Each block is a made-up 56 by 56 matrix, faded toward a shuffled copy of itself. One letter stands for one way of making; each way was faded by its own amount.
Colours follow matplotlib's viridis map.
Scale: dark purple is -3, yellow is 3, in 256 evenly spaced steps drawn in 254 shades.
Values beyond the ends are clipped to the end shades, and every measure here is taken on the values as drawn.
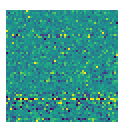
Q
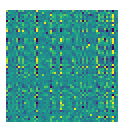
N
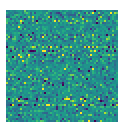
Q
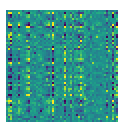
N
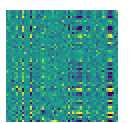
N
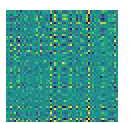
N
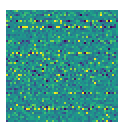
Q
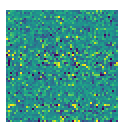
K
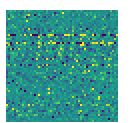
Q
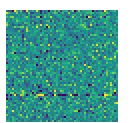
K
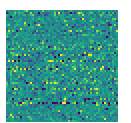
Q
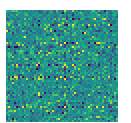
K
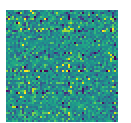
K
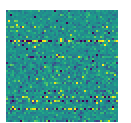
Q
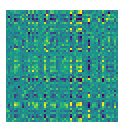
N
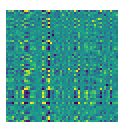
N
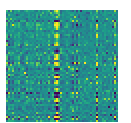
N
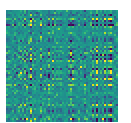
N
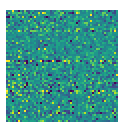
K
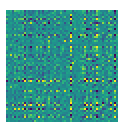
N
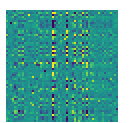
N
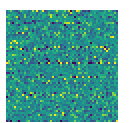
Q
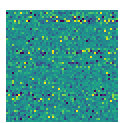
Q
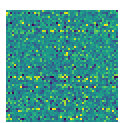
K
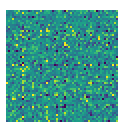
K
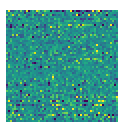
Q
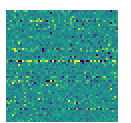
Q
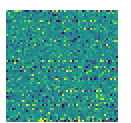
Q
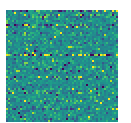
K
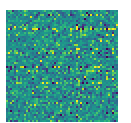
K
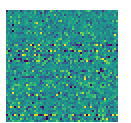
Q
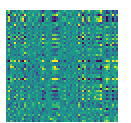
N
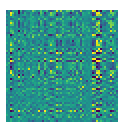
N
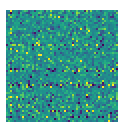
K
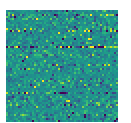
Q
